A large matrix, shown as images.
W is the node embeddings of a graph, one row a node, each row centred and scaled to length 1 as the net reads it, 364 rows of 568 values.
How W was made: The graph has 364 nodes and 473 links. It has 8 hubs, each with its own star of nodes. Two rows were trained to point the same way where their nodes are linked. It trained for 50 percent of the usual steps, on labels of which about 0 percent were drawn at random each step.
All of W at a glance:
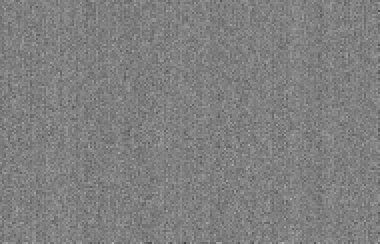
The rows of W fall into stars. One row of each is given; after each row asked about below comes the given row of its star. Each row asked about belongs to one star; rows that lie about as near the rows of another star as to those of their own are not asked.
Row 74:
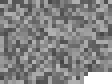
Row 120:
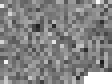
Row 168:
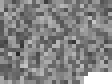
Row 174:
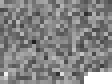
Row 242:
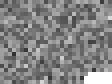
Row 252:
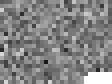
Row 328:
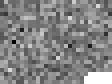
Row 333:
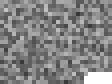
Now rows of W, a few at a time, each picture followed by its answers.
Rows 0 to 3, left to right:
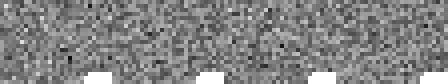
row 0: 74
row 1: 252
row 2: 333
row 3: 252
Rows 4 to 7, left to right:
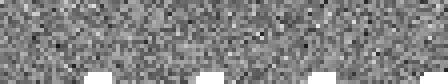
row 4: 333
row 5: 252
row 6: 242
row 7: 74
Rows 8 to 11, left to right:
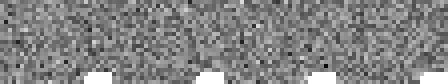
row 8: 252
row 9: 174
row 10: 120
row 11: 168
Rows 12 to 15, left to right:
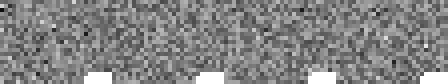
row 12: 252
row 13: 120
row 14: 168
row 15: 333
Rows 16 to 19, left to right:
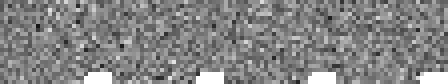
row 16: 120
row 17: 174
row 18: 333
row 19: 168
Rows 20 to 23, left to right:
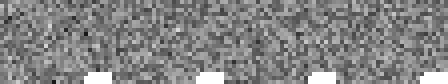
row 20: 252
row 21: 74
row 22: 333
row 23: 174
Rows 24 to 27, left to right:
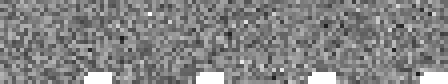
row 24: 252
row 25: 333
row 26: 174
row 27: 168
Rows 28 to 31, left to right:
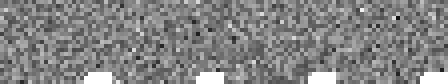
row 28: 333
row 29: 252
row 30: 333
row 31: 333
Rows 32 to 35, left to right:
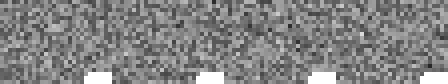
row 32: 168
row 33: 174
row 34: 168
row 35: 74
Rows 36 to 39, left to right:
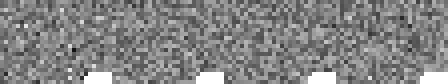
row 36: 333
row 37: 74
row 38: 333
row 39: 242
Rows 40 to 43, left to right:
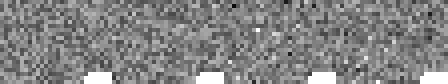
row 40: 120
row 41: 74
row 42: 120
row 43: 168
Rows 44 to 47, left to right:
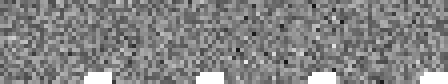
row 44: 174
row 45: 120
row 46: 74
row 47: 252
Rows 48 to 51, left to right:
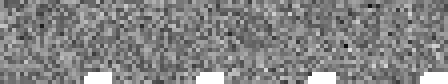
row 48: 242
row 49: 328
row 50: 174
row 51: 174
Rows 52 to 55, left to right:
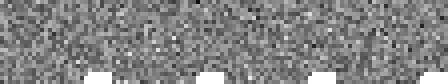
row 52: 242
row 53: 120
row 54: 328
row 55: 333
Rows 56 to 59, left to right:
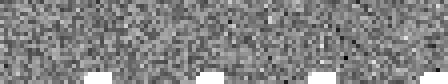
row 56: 252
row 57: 74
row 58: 174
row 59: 74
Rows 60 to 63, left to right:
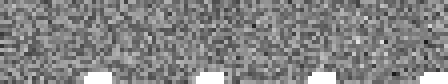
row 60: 333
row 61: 168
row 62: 174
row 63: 74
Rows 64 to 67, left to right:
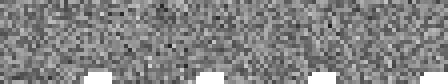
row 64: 174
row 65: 333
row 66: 328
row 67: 333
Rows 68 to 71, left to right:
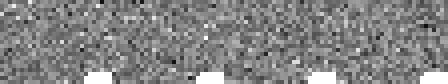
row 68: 328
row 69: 74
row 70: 168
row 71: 252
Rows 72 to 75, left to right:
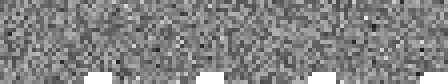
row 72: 120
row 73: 328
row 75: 120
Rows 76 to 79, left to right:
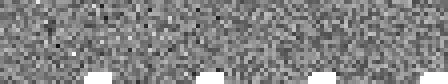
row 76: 333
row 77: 333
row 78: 74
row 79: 174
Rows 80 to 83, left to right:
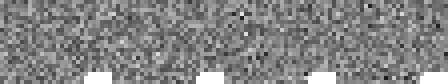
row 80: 242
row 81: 168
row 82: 168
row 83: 174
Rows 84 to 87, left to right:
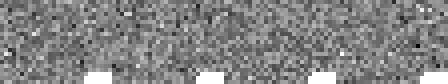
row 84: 242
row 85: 168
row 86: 328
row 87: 242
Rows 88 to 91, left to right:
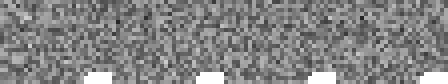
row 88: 328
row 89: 252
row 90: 174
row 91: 168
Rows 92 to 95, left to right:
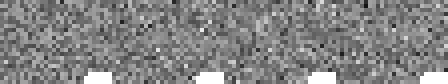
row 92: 120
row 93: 120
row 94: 120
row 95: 74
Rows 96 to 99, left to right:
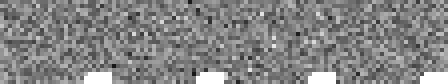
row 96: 252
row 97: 168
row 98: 333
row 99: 242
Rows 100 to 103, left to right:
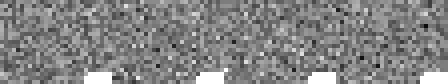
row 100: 252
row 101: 328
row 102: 74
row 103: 252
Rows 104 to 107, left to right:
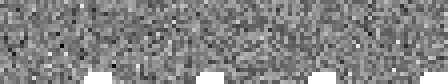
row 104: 242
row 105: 168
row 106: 328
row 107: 328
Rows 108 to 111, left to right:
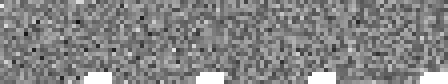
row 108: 120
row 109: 252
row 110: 333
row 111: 174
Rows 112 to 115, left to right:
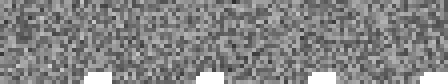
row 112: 168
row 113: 120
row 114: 174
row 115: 252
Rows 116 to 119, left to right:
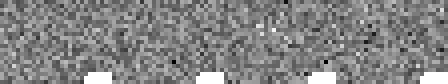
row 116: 333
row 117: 74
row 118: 120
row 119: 252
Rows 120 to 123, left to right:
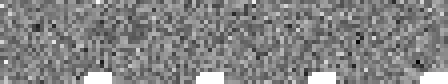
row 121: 168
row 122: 168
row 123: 242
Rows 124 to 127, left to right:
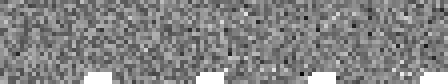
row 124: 168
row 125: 328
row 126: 74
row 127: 328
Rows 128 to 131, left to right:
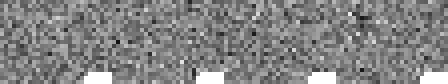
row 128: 120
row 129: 168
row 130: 74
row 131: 168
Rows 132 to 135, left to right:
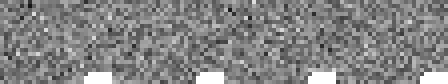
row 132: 74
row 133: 168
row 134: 168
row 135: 328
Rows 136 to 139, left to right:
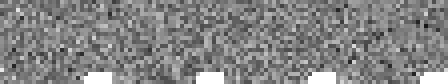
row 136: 74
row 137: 252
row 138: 328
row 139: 252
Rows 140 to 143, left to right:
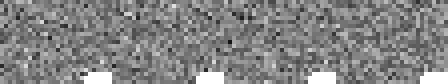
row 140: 168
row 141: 168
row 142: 168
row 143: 242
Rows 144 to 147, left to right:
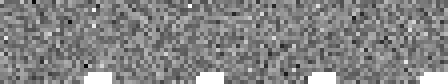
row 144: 242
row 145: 328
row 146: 333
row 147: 168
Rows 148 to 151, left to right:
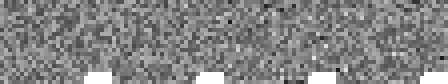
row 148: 242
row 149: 174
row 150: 174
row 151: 328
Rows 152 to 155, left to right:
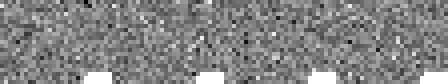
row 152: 120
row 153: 120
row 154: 242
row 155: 328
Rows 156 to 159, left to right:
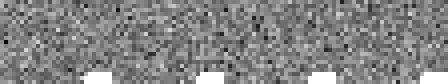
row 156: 168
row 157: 168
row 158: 252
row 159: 174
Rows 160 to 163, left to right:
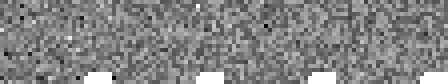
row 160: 74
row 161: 74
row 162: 333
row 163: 252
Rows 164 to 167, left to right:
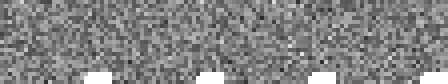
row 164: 252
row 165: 333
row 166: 328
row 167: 242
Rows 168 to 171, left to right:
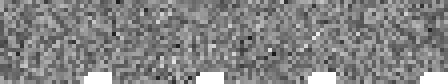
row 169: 174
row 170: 120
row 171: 168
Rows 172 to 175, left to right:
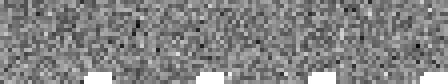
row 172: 242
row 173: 328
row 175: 242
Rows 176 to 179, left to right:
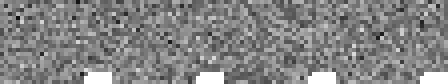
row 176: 168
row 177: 174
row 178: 74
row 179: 252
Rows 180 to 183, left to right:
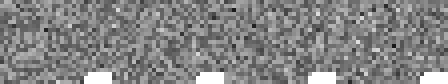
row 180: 328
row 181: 74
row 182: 174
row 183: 333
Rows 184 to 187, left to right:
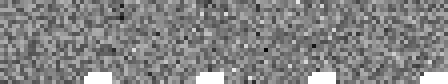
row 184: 333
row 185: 252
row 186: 328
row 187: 328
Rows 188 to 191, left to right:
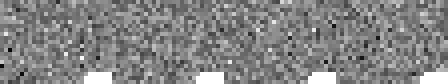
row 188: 242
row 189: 74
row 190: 120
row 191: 252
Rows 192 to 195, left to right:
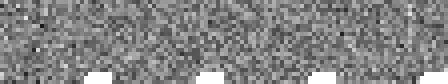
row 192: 333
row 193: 328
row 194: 328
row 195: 174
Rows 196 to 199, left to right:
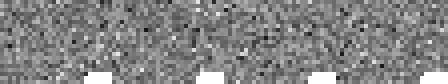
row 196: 174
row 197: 242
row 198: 252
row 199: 328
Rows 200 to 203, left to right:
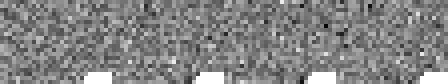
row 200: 328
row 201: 174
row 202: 174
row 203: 174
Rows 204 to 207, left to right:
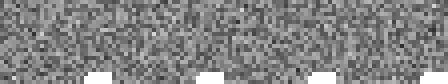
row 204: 328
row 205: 120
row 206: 74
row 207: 174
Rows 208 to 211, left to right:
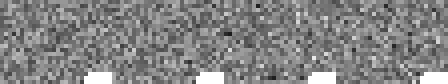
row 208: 328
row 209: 252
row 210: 174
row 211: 333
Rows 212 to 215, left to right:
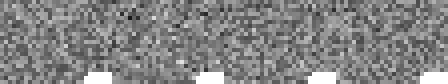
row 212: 328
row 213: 168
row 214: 168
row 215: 242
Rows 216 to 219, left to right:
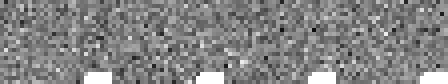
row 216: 174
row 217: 333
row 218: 242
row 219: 242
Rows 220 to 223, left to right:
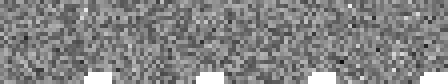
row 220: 242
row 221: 242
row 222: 328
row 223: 328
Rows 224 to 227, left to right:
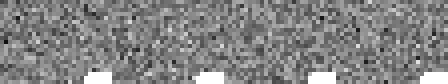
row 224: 168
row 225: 74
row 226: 168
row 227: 328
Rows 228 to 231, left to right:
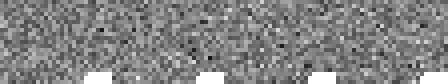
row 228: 242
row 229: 328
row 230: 333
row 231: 333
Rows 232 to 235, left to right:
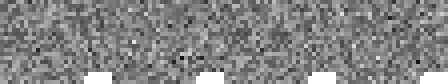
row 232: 252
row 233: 74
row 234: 328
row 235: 242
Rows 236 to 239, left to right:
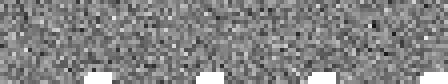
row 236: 168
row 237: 333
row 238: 333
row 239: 120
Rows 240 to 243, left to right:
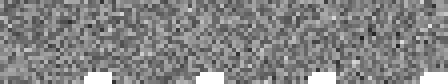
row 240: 242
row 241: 120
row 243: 242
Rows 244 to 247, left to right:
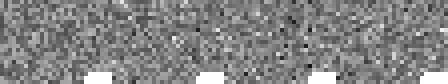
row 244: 168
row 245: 328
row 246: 242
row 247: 328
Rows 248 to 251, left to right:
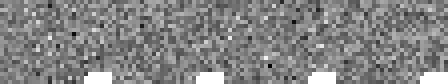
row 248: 333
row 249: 252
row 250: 242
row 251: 333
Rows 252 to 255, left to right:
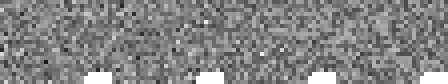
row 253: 252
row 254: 74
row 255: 252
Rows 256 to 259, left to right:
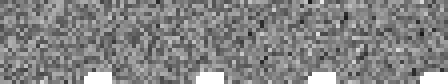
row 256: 168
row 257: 168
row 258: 120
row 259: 252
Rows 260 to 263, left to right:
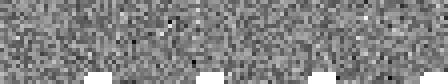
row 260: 252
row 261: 242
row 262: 174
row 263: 74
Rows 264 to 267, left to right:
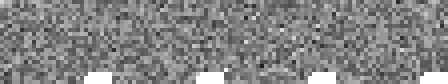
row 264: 328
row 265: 252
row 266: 74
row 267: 120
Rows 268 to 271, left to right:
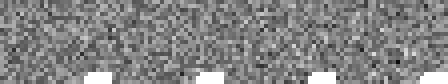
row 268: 74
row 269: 120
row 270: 333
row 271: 74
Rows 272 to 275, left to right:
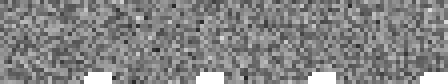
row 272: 74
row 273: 328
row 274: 328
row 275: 120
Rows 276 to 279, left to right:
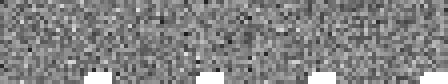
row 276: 168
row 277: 333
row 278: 168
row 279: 242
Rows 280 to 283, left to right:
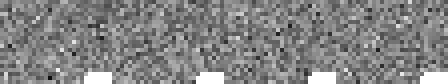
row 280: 174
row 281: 252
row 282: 168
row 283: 328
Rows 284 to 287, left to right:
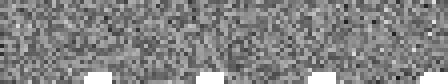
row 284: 333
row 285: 174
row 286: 120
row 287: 120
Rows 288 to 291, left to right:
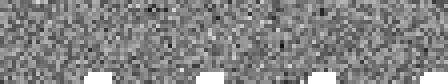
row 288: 120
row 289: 333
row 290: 333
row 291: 328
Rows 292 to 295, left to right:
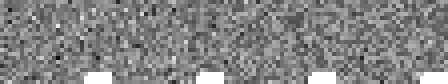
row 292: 242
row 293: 174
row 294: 242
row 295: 252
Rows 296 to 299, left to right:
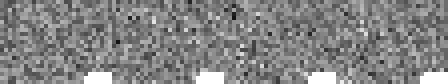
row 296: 252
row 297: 168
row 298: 252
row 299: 252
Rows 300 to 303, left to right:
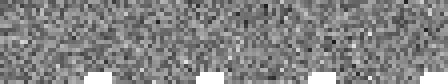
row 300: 74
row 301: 168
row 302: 174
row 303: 242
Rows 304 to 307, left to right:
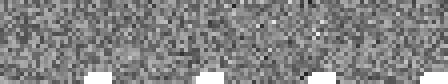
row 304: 168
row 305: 174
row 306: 120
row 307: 168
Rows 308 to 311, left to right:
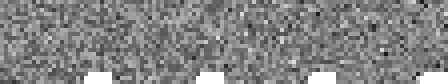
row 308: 333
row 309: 328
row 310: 168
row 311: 120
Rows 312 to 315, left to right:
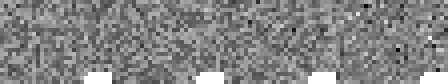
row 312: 168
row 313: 120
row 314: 242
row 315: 74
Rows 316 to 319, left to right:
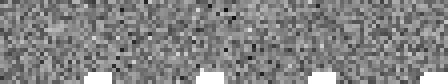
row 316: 74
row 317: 242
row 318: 252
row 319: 333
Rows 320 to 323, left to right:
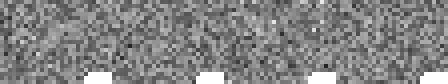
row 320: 74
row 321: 74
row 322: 120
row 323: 328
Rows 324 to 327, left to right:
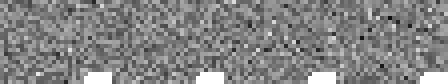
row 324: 74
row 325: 120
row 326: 328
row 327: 242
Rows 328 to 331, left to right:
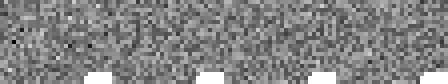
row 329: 168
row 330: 328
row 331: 328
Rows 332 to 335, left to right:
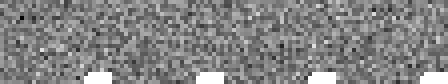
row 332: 74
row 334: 333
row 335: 333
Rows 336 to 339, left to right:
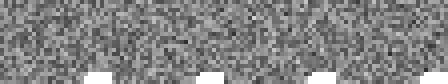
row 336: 242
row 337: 74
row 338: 120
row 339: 74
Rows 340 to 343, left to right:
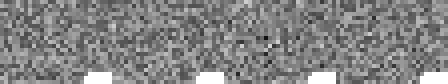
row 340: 174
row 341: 252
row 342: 252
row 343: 242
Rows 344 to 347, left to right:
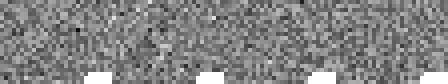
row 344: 328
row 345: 333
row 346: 168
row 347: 120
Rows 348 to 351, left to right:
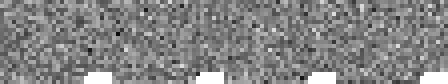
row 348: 120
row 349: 174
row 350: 120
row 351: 333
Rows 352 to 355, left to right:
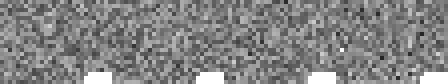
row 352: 242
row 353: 120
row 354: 120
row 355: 174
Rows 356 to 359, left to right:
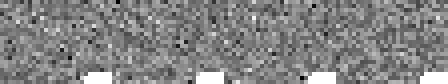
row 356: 74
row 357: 174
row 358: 120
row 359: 328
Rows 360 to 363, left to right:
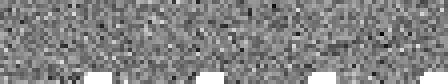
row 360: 174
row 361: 120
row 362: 333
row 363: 252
